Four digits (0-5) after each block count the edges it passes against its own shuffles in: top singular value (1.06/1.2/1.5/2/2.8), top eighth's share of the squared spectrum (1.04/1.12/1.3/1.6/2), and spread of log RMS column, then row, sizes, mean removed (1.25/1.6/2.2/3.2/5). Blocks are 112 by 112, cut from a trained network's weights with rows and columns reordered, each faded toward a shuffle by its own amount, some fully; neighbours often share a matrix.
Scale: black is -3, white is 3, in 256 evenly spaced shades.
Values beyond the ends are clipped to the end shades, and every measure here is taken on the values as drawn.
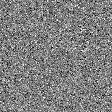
0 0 0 0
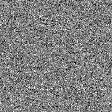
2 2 0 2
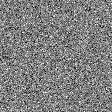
0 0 0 0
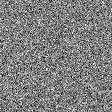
0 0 0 0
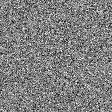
0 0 0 0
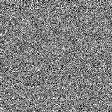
3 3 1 2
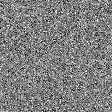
2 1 0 0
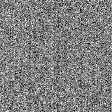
2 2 0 2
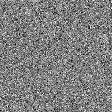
2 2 0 1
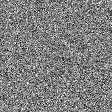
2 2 0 0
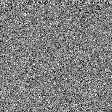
1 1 0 2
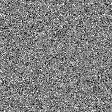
1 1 0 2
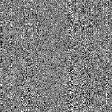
4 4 4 2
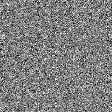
3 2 2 1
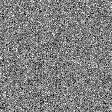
0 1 0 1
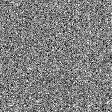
1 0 0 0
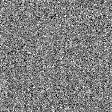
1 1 0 2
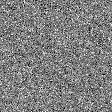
0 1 0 0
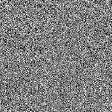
3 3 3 1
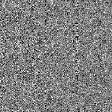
3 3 3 0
